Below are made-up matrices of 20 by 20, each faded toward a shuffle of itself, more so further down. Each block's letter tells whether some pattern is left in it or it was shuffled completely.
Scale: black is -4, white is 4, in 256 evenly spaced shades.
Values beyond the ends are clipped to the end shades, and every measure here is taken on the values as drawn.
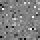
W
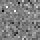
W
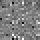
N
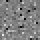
W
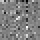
N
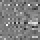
N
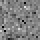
W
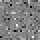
W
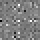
N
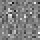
N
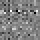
N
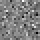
W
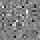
N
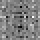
N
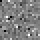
W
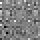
N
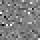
W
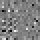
N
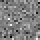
W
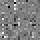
N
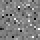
W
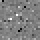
W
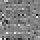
N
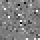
W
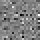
N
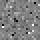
W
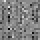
N
